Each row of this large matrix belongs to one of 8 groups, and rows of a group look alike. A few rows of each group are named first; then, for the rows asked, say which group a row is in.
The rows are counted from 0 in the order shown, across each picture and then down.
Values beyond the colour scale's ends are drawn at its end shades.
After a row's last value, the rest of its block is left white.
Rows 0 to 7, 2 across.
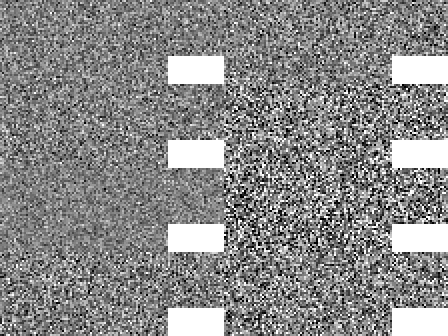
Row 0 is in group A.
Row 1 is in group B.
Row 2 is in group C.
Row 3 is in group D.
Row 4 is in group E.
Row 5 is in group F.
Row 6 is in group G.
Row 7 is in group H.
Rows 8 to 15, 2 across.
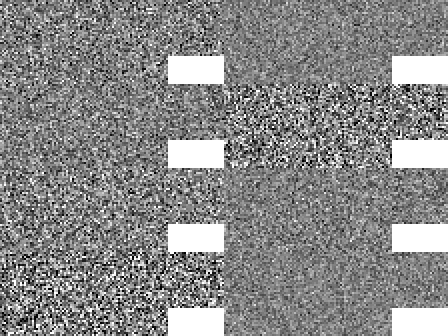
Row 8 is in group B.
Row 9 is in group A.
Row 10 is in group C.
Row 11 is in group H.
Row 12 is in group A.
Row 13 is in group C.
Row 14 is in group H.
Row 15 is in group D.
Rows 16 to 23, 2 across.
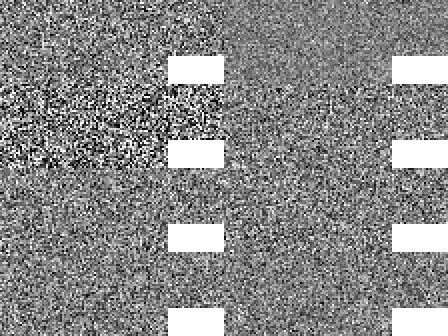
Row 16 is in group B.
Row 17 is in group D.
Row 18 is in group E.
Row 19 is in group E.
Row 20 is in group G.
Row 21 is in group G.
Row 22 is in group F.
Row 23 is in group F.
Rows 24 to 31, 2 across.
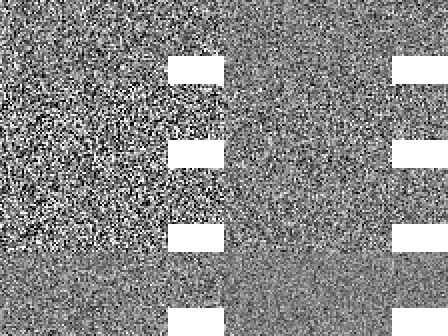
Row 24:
F
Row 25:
E
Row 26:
H
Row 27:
E
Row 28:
H
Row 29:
A
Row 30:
B
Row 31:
G
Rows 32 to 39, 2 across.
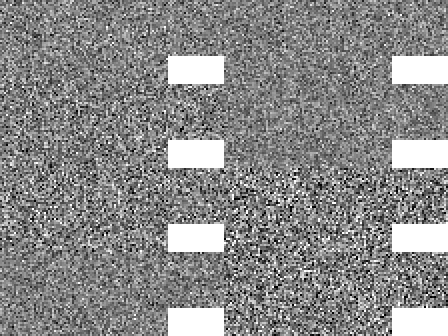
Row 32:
B
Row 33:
E
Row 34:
B
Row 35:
B
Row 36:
A
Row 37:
G
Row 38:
C
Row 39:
B
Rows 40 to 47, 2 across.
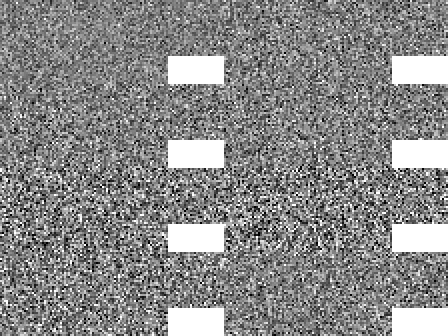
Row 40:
A
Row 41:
H
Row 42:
H
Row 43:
H
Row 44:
F
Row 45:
H
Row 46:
A
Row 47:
B
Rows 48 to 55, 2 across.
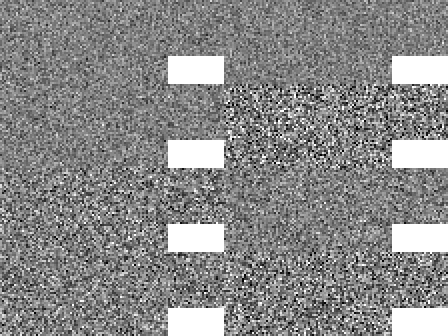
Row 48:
G
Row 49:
A
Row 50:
C
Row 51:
A
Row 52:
C
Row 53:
C
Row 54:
D
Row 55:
F
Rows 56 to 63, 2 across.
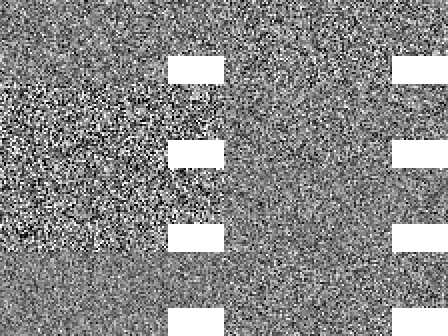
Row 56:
D
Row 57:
H
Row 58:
F
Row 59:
C
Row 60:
H
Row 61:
B
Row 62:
A
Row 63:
B
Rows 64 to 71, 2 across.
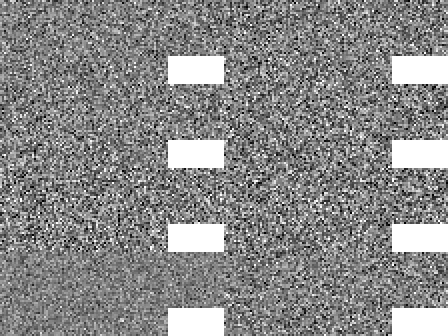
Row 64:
C
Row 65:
H
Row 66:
H
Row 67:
C
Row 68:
H
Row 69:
C
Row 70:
F
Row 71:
C
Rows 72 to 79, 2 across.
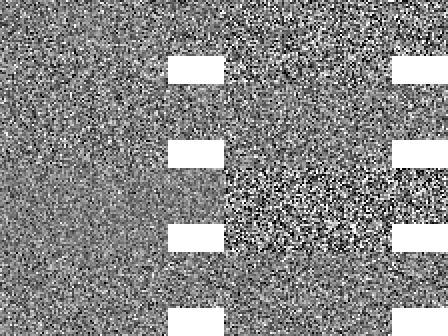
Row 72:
D
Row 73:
D
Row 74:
A
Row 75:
A
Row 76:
A
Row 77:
E
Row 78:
C
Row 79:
C
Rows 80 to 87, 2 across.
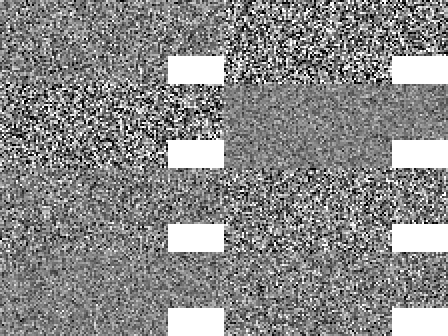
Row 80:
G
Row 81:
F
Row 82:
C
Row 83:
C
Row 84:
G
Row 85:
E
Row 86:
H
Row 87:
B
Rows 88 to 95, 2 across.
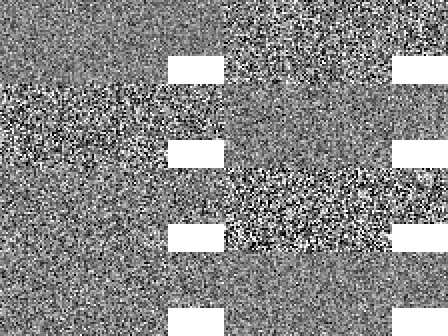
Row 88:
A
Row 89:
B
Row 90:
F
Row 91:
E
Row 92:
D
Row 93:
F
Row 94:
E
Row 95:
B
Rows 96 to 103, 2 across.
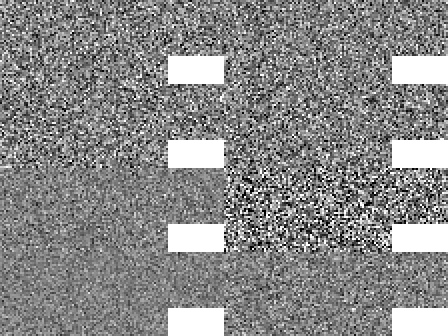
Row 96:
B
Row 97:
H
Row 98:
D
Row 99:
C
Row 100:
B
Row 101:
F
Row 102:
D
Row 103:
E
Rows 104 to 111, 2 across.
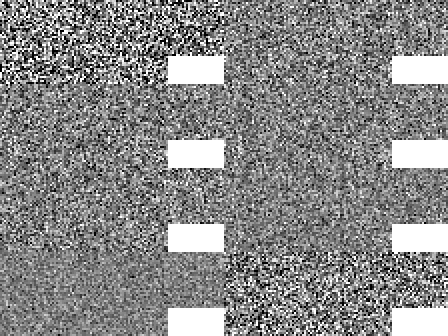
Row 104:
G
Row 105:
E
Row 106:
F
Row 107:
F
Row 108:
E
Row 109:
F
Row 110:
A
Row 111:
H
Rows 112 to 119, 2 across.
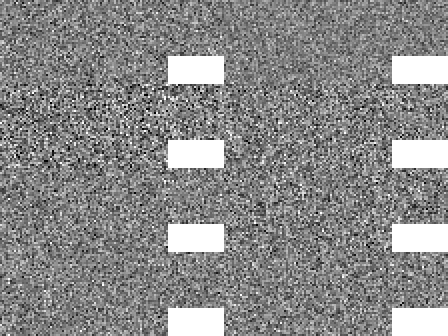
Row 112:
C
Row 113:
G
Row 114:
E
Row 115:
A
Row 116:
E
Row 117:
B
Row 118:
G
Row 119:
A
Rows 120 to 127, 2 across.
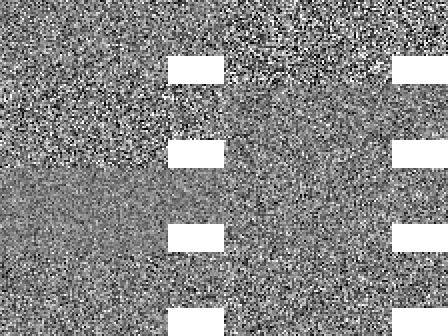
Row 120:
D
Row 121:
B
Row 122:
E
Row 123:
C
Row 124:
H
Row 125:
B
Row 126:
D
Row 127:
F
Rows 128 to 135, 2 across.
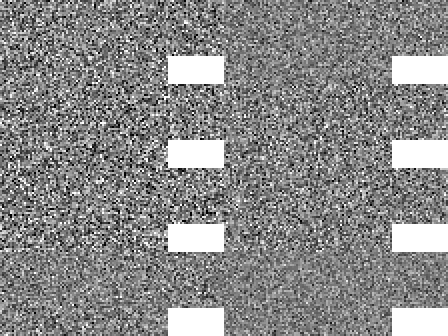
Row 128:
H
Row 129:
D
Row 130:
E
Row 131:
H
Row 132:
D
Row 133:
H
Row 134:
D
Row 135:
B
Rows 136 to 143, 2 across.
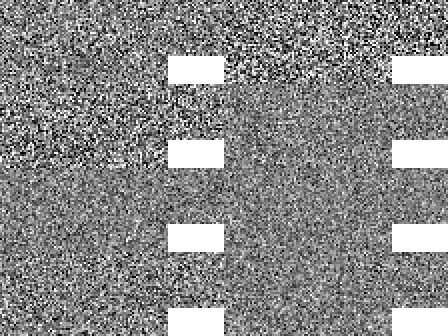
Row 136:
B
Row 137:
D
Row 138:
G
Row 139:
A
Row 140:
C
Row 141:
A
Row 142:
A
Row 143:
D
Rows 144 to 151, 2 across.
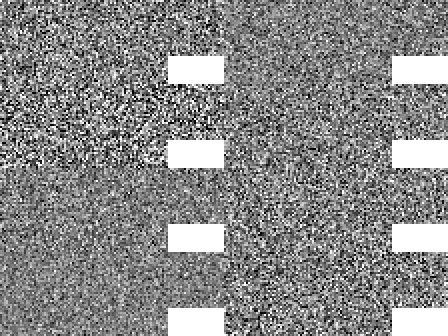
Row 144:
H
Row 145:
C
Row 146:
D
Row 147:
E
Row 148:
H
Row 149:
A
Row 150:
A
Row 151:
H
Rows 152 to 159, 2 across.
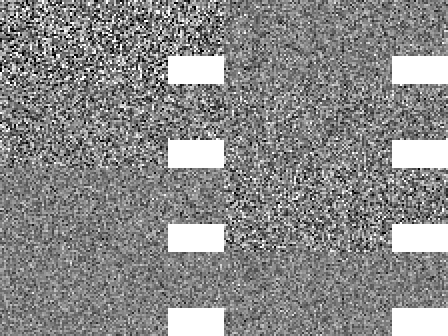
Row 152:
G
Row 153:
H
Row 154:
C
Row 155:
G
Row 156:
B
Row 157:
A
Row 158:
A
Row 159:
H
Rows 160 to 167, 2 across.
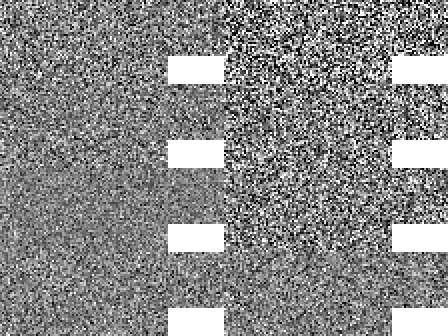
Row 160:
A
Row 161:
D
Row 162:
D
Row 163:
E
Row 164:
F
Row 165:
C
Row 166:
G
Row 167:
C
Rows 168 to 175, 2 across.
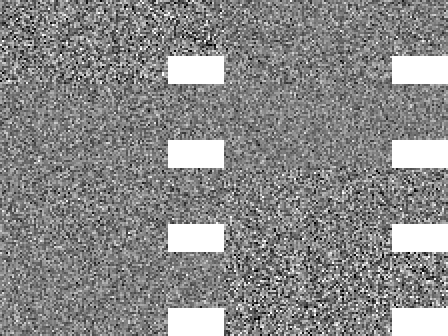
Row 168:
D
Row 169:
D
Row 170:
A
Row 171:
A
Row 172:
C
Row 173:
A
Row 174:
F
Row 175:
H
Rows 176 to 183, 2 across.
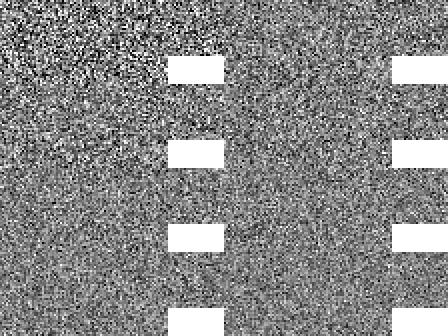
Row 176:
F
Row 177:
D
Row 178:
D
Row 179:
C
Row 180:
A
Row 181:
H
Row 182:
B
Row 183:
E
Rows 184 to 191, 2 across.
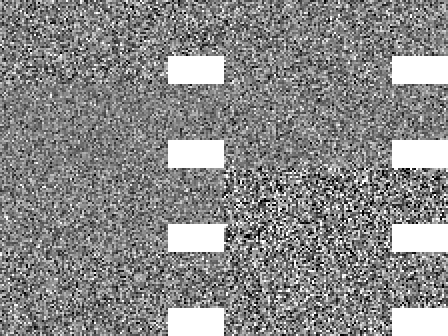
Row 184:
D
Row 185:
E
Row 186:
B
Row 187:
G
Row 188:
A
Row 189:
H
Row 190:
F
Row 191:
A
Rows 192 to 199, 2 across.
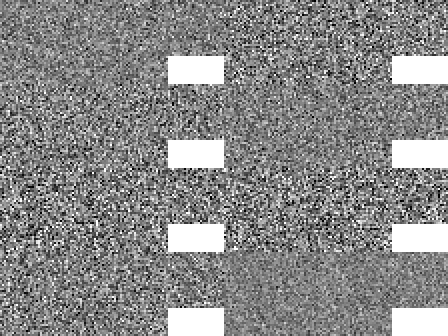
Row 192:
D
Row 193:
E
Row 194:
G
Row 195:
A
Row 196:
H
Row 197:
F
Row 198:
F
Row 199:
A
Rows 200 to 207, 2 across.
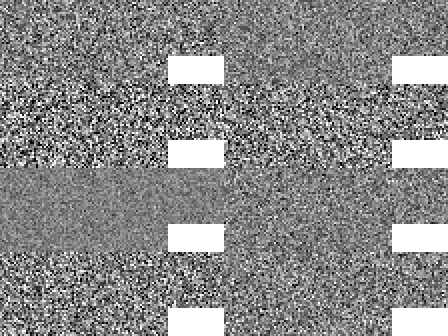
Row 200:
B
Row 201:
B
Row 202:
H
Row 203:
C
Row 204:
A
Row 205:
E
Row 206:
B
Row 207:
G
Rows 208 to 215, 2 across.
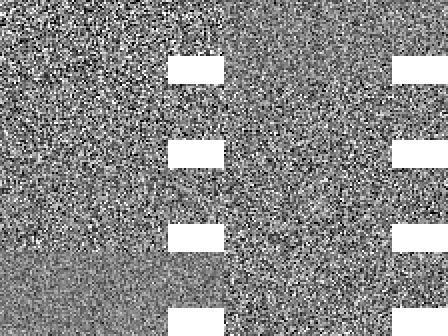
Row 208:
E
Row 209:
A
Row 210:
A
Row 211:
E
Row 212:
H
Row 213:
D
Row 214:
B
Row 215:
G
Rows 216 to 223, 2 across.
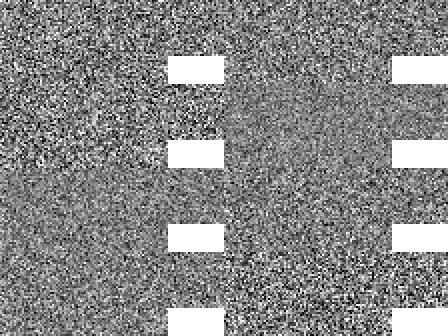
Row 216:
F
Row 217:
C
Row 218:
D
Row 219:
H
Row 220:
C
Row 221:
C
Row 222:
D
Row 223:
F
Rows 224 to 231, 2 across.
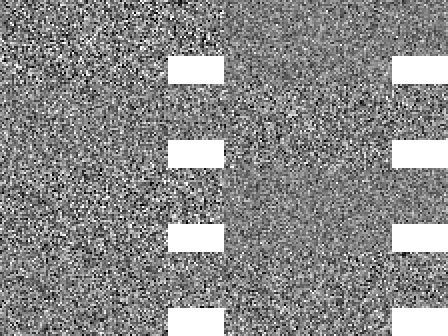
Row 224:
D
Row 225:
D
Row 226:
A
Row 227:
G
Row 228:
E
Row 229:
H
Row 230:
E
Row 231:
D
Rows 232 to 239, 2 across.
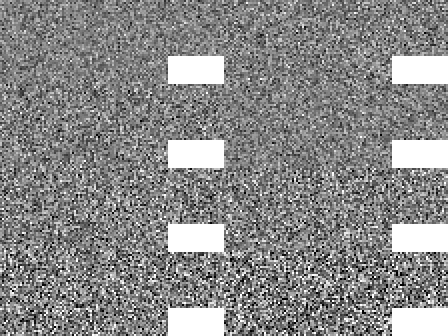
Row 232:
H
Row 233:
B
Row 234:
F
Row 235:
C
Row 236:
B
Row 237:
A
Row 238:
H
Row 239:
F
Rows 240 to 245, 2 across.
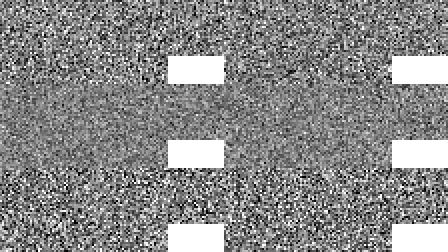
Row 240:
G
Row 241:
F
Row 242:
C
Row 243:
D
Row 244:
D
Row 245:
A
